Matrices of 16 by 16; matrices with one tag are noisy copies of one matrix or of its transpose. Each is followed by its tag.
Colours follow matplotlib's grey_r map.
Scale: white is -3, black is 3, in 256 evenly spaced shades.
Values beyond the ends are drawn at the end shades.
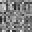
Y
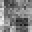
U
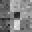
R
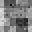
U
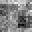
U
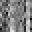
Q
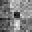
R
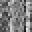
Q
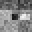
R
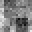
U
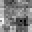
U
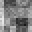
U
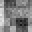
U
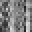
Q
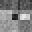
R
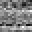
Q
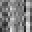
Q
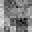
U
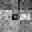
R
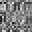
Y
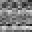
Q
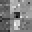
R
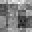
U
